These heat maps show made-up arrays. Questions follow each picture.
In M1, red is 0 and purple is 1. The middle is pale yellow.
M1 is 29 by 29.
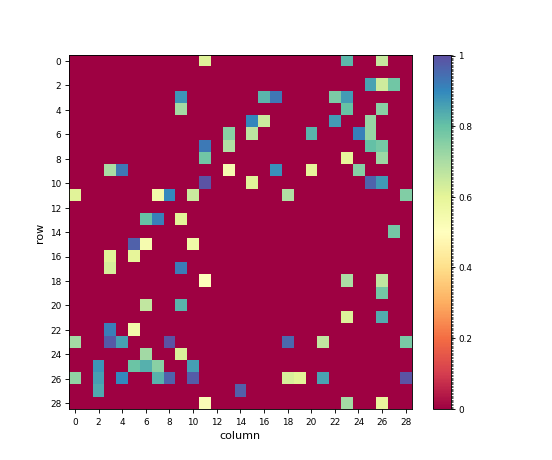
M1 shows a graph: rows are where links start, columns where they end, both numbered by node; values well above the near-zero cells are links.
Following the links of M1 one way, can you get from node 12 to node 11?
no
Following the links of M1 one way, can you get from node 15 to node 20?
yes
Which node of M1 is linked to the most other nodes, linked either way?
node 26
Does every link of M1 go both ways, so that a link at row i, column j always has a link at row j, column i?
yes
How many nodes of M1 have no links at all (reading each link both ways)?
2
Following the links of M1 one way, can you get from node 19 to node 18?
yes
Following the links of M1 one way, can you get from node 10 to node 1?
no
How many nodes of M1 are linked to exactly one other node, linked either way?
2
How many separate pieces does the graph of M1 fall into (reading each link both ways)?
3
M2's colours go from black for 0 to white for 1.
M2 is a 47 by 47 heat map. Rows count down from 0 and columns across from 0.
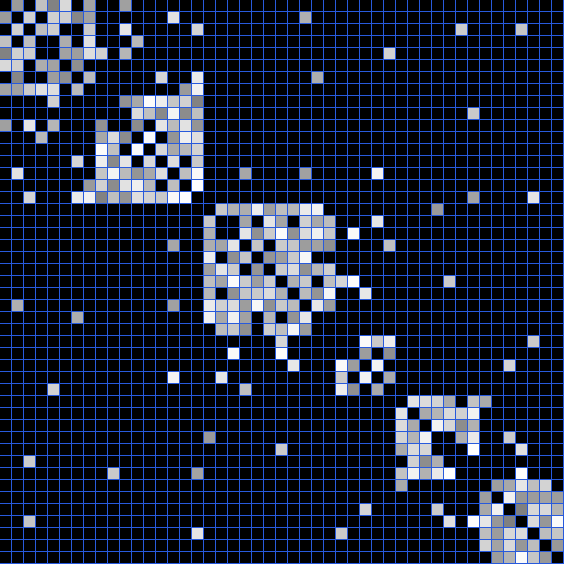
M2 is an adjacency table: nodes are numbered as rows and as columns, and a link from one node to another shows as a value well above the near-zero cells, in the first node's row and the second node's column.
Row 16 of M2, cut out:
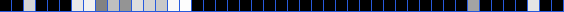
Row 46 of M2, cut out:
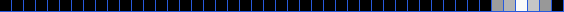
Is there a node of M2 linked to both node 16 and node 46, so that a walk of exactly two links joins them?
yes
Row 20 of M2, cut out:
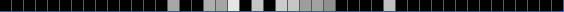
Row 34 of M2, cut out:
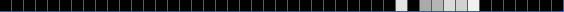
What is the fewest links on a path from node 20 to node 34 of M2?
3
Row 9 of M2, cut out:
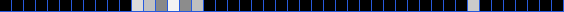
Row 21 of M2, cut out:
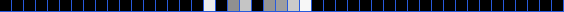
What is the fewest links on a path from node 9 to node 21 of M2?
3
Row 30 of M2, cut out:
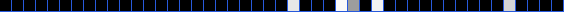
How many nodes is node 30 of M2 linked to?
5
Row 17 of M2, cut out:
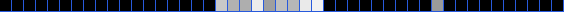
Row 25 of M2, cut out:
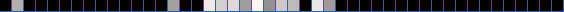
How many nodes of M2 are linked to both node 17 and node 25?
8
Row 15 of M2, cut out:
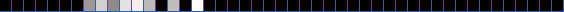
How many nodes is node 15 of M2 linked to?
8
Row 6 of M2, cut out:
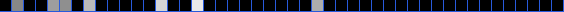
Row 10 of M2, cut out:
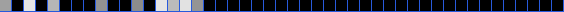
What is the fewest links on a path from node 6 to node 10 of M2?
2
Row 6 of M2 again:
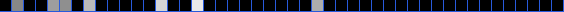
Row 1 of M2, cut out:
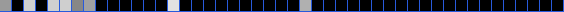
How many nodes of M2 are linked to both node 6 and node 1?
3
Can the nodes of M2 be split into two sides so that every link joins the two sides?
no
